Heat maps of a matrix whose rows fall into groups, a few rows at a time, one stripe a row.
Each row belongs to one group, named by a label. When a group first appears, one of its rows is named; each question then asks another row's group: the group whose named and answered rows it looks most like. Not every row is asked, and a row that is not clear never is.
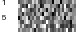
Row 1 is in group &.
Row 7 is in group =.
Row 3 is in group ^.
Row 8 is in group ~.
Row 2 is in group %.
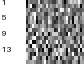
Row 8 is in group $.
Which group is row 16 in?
^
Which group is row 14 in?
%
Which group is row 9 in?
%
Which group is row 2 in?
$
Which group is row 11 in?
$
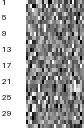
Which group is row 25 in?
$
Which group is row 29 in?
$
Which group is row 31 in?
$
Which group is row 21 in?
~
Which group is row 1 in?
%
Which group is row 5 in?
~
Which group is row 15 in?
$
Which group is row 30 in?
~
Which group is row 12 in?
%
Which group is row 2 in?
$
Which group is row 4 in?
=
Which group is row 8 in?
^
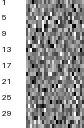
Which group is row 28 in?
^
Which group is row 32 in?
&
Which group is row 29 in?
~
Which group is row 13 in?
$
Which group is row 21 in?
~
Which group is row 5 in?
%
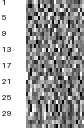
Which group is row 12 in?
%
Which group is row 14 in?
&
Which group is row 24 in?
$
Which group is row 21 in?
$
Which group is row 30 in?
^
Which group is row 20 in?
=
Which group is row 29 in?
^
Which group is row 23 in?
&
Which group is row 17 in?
~
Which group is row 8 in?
=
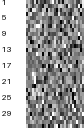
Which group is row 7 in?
%
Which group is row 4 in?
$
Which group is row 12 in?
=
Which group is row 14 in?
%
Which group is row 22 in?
~
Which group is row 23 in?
~
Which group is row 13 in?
$
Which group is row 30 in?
&
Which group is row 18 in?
&
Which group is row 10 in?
=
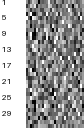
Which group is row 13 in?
=
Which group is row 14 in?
~
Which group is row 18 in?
$
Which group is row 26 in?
~
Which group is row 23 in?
&
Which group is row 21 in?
=
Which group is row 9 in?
$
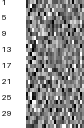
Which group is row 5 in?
^
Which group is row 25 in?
$
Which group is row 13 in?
~
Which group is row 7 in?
&
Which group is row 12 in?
$
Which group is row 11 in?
%
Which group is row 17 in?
~
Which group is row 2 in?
$
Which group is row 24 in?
$
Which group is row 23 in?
^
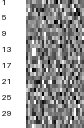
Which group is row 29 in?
~
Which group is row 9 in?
^
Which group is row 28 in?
~
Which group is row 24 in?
%
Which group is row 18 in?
$
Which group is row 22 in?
^
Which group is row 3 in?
~
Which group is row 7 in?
&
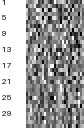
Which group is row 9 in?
=
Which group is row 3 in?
%
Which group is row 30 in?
~
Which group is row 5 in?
%
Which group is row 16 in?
~
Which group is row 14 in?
^
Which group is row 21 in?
^
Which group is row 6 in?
&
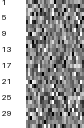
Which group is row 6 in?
$
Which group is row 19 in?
~
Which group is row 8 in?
~
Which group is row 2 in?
=
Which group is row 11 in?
~
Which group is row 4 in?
~
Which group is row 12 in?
$
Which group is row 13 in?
^
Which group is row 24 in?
~
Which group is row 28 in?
%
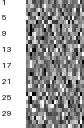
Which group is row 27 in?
=
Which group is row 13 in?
$
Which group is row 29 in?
&
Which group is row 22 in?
^
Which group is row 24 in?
$
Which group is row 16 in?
&
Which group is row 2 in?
^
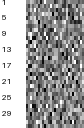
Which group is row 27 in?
$
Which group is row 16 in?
~
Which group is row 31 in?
%
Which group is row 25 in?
&
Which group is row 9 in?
^
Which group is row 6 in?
=
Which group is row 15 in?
%
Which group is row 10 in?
$
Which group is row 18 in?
&
